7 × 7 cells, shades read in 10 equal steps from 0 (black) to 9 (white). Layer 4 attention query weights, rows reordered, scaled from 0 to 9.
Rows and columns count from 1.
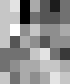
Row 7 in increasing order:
4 5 6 6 7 7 8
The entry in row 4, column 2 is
3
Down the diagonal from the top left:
7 7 5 5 8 7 7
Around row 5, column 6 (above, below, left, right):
5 7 8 2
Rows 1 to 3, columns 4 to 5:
6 3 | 4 3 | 7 5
